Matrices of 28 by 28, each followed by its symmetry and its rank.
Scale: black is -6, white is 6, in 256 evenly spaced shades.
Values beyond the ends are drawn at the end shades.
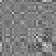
symmetric, rank three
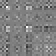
symmetric, rank three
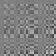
symmetric, rank two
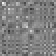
symmetric, rank three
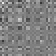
symmetric, rank two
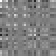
symmetric, rank two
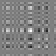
symmetric, rank one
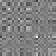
symmetric, rank three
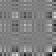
symmetric, rank one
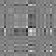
symmetric, rank two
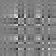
symmetric, rank two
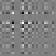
symmetric, rank one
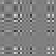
symmetric, rank one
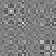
symmetric, rank three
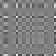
symmetric, rank one
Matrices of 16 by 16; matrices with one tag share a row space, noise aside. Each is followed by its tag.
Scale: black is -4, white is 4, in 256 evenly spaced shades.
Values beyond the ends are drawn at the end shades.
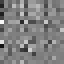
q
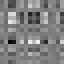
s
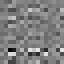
s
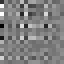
q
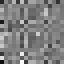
q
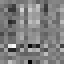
s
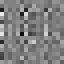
q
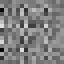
q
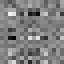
s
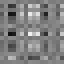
s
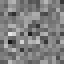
s
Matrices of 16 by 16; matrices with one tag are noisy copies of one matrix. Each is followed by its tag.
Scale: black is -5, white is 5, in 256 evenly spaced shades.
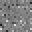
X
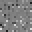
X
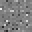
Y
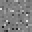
Y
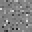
Y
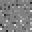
X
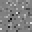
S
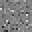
Y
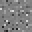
Y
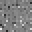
X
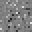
S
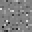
Y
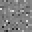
Y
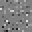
Y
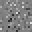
S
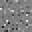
Y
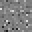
Y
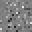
S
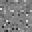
Y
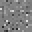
Y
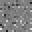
X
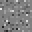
Y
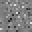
S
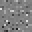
Y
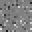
X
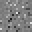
S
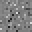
S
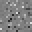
S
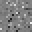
S
